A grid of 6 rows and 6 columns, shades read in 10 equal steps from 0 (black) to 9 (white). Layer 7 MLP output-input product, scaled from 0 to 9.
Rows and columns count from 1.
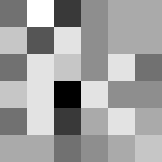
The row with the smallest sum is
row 1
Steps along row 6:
same down up up up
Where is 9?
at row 1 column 2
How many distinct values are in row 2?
5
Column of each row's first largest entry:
2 3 2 2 2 6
